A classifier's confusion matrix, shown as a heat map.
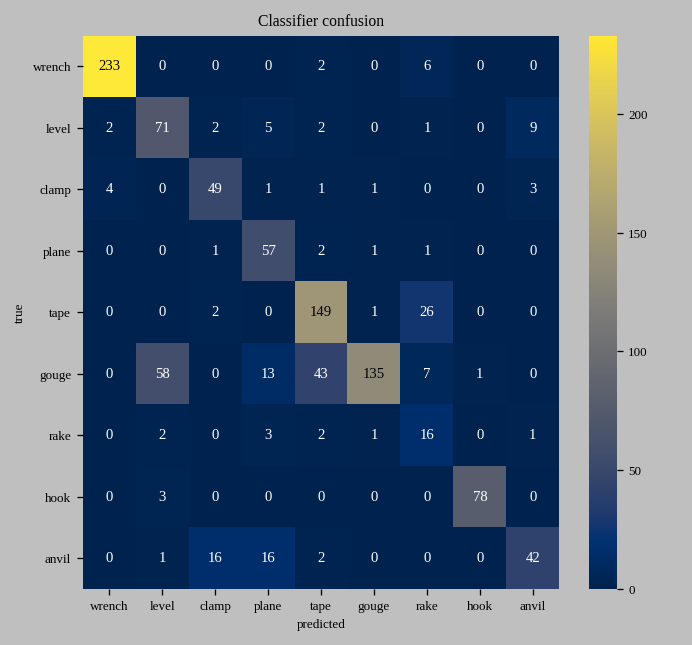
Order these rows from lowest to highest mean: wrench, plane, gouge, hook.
plane, hook, wrench, gouge
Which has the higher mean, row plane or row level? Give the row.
level
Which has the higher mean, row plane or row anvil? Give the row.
anvil
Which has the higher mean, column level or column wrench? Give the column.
wrench
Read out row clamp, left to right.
4 0 49 1 1 1 0 0 3
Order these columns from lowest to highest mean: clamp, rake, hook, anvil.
anvil, rake, clamp, hook
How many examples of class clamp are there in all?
59
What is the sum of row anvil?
77
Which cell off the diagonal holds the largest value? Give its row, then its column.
gouge, level
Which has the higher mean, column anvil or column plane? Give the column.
plane
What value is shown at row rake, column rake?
16
